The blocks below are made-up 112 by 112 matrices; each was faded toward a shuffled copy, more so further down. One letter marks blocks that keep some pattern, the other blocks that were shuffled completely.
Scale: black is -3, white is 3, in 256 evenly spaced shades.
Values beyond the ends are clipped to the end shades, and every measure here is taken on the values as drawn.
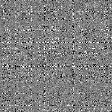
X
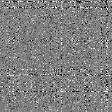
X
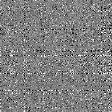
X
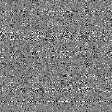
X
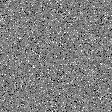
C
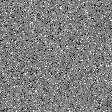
C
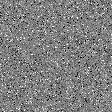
C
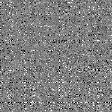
X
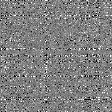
X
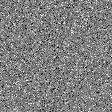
C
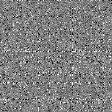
X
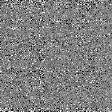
X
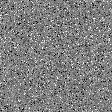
C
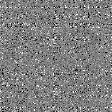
X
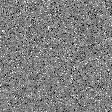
C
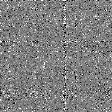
X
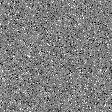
C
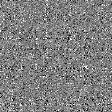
X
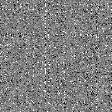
X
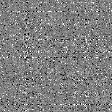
X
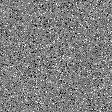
C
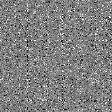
X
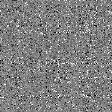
X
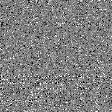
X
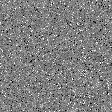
C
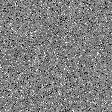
C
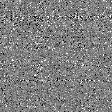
X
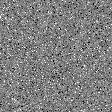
C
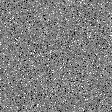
C
